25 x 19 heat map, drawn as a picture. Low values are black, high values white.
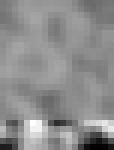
Mirror symmetry: none. Ninth with the lowest average: bottom right. Histogram: skewed, a long tail of low values. Seam: horizontal, 80% of the way down, the top part calmer.
